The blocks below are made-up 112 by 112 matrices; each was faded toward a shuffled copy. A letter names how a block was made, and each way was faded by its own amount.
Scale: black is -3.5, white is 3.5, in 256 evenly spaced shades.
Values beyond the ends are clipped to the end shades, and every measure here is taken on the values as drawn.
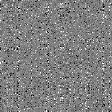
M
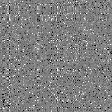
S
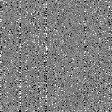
M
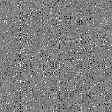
S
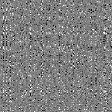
M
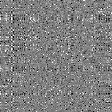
S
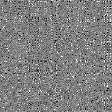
M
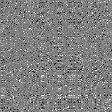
S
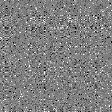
S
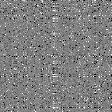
S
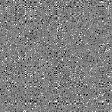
S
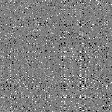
S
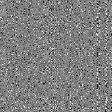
M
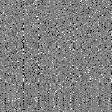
S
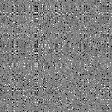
S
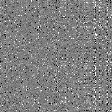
M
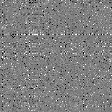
S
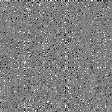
S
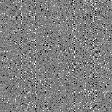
M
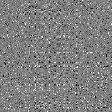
S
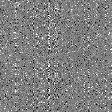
M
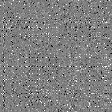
S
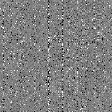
M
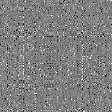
S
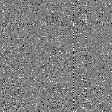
M
